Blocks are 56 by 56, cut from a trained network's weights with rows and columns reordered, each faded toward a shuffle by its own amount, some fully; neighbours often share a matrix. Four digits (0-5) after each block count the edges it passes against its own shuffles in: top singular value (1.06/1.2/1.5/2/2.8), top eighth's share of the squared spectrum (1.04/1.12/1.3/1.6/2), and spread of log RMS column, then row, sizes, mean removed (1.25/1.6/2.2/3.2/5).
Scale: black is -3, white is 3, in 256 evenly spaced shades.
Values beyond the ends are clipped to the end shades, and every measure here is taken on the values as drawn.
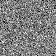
0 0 0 0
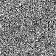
1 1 0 0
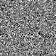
1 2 0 2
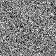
0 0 0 0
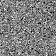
1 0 0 0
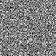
3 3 1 2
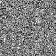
2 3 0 1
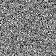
1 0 0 0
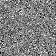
1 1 0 0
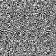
3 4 1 1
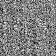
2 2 0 1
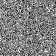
0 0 0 0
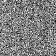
0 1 0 0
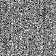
1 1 0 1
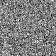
0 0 0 0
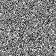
1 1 0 0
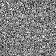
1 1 0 0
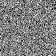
1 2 0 1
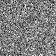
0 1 0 0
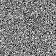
0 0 0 1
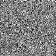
1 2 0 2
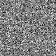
1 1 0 1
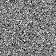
0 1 0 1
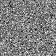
0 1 0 0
